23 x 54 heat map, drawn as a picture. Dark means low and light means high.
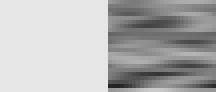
It is made of 1 by 2 panels. Panel 1,1: very high, flat. Panel 1,2: middling, streaked across, strong in contrast.
